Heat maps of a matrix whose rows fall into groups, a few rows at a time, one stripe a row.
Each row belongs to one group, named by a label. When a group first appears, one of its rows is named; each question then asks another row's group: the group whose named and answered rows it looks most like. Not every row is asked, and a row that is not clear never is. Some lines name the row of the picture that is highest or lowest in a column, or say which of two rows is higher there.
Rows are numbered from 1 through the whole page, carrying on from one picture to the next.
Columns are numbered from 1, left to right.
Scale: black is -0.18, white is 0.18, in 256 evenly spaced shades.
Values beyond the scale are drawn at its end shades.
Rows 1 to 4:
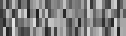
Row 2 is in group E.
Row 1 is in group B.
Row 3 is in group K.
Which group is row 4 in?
B
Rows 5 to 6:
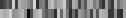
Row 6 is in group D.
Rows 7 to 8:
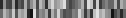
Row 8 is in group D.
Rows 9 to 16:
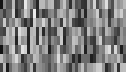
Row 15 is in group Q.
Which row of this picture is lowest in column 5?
11
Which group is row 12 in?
E
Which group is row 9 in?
K
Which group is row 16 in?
B
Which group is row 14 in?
E
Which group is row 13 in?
E
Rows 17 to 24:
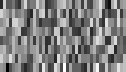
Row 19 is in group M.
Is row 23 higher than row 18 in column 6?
No
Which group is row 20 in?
Q
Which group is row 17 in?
B
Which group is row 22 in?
M
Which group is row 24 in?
Q
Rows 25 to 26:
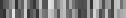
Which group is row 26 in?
K
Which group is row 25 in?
K
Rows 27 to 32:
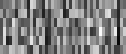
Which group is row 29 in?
B
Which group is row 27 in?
E
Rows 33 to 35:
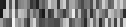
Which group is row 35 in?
M
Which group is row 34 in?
E
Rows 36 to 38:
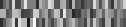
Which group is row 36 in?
K
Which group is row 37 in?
Q
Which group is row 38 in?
E
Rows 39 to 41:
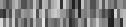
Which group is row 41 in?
D
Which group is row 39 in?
Q
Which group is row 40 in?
K
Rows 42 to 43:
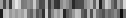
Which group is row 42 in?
M
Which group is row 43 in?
E
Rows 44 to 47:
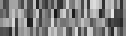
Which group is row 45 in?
M
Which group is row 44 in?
M
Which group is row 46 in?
D
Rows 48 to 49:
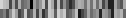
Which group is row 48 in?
D
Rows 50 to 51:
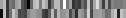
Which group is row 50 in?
Q
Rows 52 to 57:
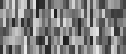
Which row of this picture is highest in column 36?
54
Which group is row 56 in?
E
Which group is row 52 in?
E
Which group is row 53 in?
D
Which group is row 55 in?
M
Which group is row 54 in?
Q
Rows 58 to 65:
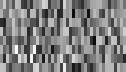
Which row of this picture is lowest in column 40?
62
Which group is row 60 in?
K
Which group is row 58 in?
Q
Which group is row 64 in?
E
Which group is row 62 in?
B
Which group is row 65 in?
Q
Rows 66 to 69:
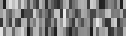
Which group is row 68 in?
B
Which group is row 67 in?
Q
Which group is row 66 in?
M
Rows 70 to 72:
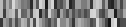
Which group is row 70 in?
D
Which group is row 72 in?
B
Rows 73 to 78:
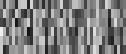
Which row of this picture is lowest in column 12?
73
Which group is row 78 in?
M
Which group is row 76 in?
D
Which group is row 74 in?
Q
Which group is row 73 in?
E
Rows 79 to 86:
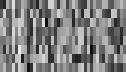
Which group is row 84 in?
E
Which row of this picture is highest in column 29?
80
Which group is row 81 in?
M
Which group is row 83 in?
D
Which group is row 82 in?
D
